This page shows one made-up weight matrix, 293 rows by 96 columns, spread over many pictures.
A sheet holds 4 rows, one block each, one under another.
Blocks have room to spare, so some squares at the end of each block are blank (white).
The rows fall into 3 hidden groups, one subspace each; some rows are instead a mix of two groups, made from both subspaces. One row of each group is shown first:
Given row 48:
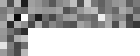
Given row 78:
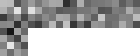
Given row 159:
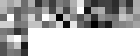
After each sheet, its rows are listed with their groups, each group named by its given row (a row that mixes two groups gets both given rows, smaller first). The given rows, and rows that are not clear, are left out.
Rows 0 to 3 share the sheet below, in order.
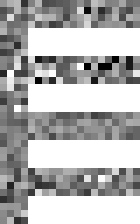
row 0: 159
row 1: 159
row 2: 48
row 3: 159
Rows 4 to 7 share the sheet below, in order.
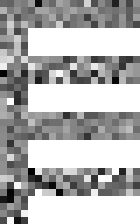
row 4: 159
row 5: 78
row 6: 78 and 159
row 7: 159
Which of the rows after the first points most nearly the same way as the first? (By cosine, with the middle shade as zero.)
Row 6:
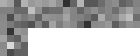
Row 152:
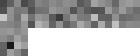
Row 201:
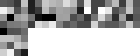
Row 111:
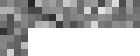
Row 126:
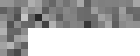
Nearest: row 126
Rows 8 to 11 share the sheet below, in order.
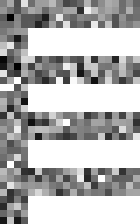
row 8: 78 and 159
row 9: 78 and 159
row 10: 48
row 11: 159
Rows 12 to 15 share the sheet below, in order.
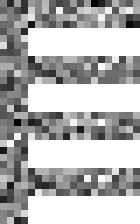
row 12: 48
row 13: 159
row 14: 78
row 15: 159
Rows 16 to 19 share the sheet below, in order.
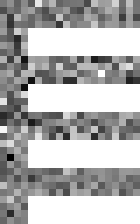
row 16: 159
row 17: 48
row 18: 78
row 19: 78
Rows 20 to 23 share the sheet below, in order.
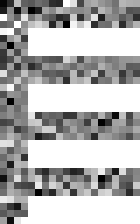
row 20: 78
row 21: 78
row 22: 159
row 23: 159
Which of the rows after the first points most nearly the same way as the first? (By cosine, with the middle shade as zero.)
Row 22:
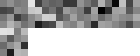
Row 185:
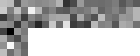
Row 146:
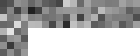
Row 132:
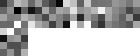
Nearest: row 185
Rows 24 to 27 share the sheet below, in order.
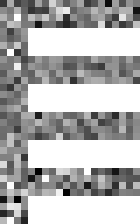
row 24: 48
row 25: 78 and 159
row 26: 159
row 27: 159
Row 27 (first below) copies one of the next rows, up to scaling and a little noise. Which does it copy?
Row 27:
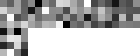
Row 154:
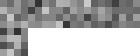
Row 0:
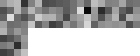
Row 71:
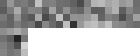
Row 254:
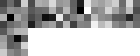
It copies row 154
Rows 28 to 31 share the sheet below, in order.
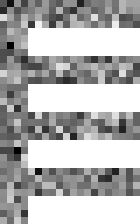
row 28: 48 and 78
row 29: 48
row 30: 159
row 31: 159
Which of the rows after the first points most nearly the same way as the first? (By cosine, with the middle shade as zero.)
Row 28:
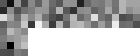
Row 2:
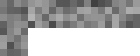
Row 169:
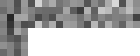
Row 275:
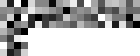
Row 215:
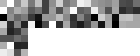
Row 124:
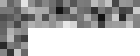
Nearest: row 2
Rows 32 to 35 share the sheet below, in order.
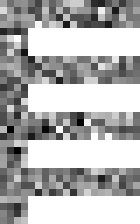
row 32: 159
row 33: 159
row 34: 159
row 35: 159
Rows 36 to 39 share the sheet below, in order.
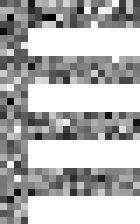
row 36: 159
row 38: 48
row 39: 78
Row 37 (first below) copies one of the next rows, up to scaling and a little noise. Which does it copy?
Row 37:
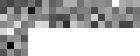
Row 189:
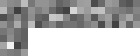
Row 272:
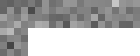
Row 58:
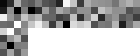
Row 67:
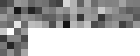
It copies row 272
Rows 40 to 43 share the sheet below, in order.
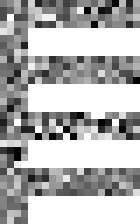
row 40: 159
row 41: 48
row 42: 159
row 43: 48
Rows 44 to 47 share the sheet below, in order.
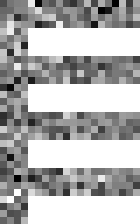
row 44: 159
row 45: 78
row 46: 78
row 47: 78
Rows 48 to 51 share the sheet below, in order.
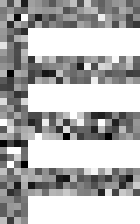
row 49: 159
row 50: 159
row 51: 48
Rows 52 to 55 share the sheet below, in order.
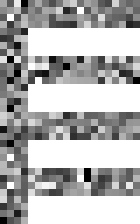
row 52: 48 and 159
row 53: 48
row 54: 78
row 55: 159
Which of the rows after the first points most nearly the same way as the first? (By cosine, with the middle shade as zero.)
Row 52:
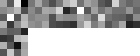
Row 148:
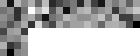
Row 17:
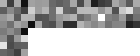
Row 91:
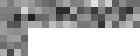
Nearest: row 17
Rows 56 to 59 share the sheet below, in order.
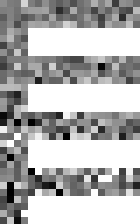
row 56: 48
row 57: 159
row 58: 78
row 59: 159
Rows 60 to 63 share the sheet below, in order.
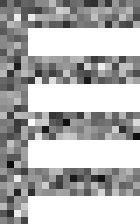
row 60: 48
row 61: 159
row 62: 48
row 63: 78
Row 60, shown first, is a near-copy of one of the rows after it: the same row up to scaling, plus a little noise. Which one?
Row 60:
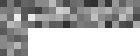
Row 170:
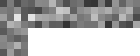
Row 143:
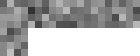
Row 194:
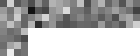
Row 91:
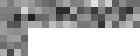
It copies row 170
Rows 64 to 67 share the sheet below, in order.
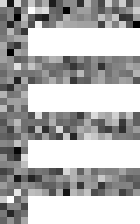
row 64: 48
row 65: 78
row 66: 159
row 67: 78
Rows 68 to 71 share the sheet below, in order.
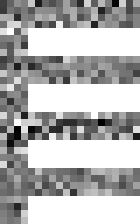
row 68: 78 and 159
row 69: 78
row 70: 48 and 78
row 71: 159
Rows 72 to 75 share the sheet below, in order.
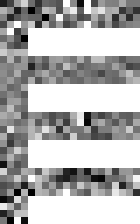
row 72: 78 and 159
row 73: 48
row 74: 159
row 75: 48 and 78
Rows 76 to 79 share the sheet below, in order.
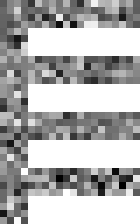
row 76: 159
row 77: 159
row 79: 48
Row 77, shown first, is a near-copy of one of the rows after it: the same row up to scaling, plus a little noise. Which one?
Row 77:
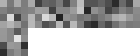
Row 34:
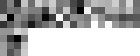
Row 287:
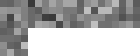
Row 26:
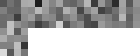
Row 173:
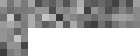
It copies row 173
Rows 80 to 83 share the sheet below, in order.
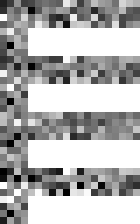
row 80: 78
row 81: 78
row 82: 78
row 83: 78
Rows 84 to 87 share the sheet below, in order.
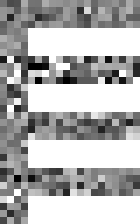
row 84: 159
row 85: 48
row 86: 48
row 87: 78
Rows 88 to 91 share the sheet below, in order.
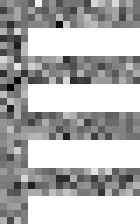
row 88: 159
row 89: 78
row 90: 78 and 159
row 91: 48
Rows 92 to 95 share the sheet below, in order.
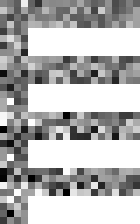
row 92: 48 and 159
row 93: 78
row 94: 78
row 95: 78
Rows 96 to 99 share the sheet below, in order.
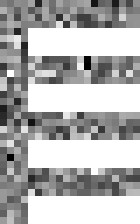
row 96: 159
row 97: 159
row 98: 78
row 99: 48
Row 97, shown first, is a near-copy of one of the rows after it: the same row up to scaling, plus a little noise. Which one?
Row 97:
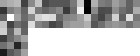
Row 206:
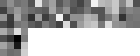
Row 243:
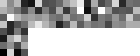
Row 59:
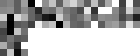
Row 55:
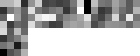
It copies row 55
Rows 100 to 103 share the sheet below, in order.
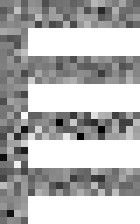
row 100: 159
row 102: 48
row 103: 78
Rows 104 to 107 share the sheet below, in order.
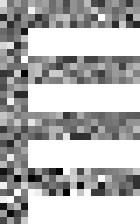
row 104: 48 and 78
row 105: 48 and 78
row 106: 78
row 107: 78
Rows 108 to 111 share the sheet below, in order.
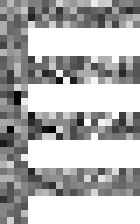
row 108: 48
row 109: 159
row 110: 159
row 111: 159
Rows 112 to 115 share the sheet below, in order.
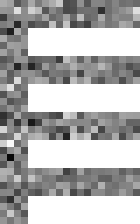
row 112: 78
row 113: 78
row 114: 78
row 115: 78
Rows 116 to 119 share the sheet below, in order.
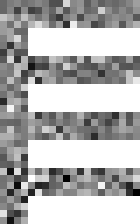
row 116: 78 and 159
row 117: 48
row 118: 159
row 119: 48
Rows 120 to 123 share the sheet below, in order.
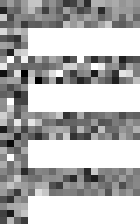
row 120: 159
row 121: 48 and 78
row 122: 78
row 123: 78 and 159
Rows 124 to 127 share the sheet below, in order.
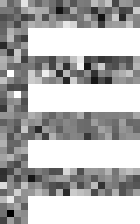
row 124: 48
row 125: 159
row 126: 48 and 159
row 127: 78
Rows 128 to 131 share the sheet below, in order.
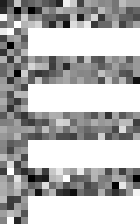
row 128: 78
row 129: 48
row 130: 48
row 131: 48
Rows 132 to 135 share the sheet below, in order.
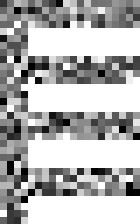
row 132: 78
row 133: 48
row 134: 48
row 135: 48
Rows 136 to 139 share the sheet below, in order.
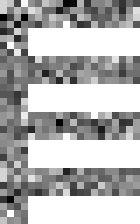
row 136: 48 and 78
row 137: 159
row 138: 48
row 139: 78
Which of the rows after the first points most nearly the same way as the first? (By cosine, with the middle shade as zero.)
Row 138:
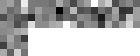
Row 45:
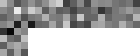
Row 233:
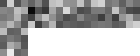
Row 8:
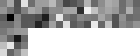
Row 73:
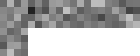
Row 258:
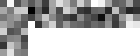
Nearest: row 258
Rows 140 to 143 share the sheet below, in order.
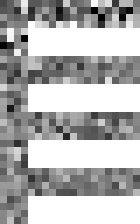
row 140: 48 and 78
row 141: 48 and 159
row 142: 159
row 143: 48
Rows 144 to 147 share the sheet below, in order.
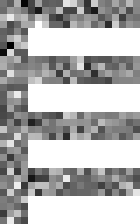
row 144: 78 and 159
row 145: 159
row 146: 78
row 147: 48
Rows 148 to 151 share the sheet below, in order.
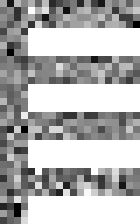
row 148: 48
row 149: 48
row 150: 48 and 78
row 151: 159
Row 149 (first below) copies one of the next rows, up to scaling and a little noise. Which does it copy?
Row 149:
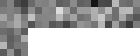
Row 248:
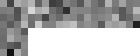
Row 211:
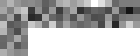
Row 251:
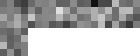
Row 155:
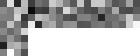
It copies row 251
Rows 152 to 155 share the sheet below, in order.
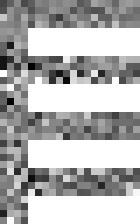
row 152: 78
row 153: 78
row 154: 159
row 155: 48
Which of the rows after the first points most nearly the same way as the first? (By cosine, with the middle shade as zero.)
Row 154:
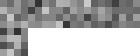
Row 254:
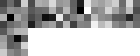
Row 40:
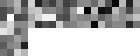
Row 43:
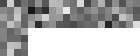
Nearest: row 40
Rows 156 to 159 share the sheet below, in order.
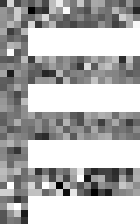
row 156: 48
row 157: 159
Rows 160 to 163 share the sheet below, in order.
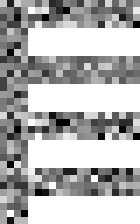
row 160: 48
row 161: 48 and 159
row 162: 48
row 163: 78 and 159
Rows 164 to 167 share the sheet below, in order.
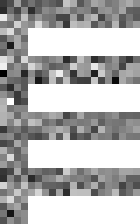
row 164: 78
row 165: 78
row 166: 78
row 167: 78
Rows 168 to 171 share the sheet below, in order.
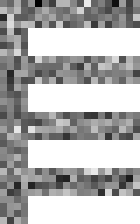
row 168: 159
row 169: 159
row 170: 48
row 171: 48
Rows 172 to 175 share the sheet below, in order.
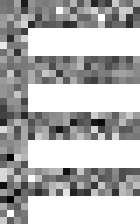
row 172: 48
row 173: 159
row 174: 78
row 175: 78
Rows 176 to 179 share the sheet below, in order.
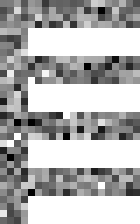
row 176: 159
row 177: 48 and 159
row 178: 78
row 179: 48
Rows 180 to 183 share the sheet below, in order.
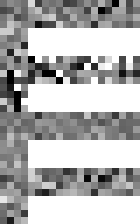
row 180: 159
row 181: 159
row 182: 159
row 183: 159
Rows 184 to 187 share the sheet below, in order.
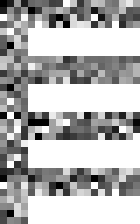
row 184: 78
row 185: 78
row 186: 48
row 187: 78
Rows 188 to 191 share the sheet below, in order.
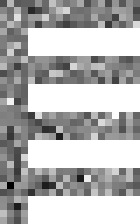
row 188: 48
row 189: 78
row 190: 159
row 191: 159
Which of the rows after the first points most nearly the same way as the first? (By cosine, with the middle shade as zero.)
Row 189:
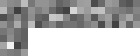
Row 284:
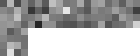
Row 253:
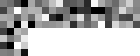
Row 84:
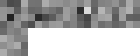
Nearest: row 84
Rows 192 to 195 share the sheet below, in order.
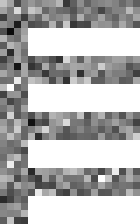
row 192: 78
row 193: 78
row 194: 48
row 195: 159
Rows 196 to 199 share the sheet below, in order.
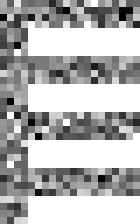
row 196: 48 and 159
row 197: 78
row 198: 48
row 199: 159
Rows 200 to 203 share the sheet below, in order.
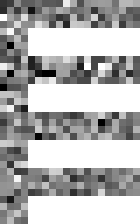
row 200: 78
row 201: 159
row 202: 159
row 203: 48 and 78
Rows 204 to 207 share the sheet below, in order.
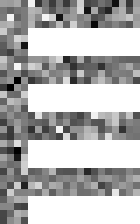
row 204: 159
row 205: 78
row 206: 159
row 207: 48
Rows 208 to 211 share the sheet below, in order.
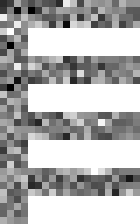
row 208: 78
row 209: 78
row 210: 78 and 159
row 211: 48
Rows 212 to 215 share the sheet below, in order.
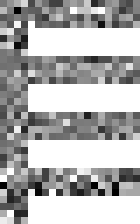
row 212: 78
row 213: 48
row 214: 48
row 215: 48 and 78
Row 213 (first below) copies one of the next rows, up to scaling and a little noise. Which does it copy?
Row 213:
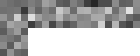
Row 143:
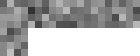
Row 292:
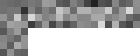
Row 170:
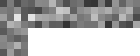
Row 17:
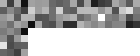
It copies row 292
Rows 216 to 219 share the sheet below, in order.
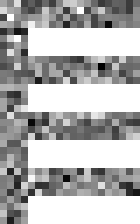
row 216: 159
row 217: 159
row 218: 48
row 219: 48
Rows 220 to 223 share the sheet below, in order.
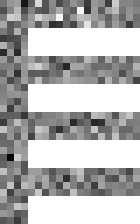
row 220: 48 and 159
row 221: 48
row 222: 78
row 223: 48 and 159
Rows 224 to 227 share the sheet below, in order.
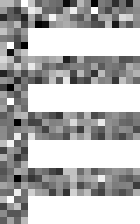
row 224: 78 and 159
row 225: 78
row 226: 78
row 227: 78
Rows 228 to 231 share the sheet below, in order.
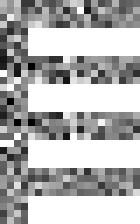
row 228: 159
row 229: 78
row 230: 78
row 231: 48
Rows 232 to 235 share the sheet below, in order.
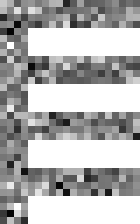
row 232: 78
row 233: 48
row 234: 48
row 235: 78 and 159
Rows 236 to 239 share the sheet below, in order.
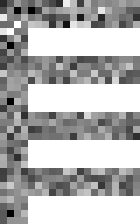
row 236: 78
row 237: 48 and 78
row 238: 48 and 159
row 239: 78 and 159
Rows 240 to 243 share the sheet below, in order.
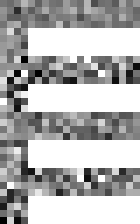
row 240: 78 and 159
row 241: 48
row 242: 159
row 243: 159
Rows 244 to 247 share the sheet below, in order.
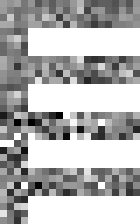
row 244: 159
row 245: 159
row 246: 78
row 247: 48
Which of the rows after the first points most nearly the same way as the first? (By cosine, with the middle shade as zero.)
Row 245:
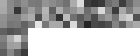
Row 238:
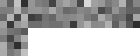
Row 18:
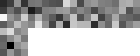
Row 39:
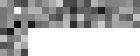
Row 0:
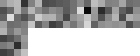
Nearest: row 18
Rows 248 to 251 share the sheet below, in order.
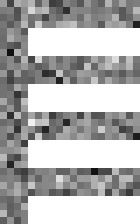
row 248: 48
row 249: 159
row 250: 48
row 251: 48
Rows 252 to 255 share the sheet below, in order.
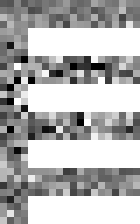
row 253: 78
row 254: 159
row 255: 78
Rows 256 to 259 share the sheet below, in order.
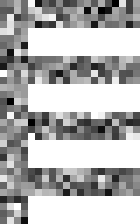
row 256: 159
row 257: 78
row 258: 48
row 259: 159
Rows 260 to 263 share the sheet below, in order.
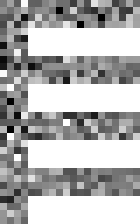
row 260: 48
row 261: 78
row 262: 48 and 159
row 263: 78
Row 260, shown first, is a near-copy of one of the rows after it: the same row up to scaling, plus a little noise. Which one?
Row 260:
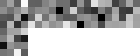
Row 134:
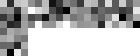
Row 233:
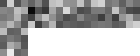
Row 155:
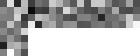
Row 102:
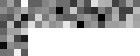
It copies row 102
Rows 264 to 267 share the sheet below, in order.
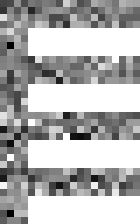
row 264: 78
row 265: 159
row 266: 78
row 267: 78
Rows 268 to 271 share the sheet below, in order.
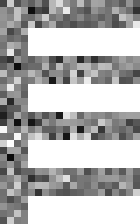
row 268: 48
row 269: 48 and 78
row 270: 78
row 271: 48
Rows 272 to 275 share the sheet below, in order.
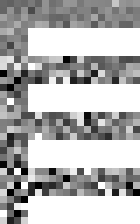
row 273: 78
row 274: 159
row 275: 48
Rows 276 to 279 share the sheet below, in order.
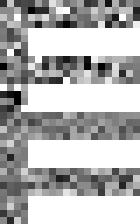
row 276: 48
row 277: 159
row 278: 78
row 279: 48
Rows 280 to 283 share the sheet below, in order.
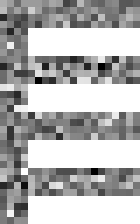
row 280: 78
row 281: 159
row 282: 159
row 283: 48 and 78
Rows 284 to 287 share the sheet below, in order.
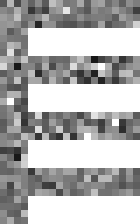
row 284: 48
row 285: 78 and 159
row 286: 159
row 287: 159
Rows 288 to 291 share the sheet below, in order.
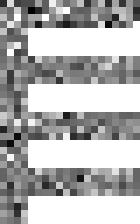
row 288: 48
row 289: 159
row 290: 78
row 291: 159
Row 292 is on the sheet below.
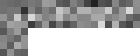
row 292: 48
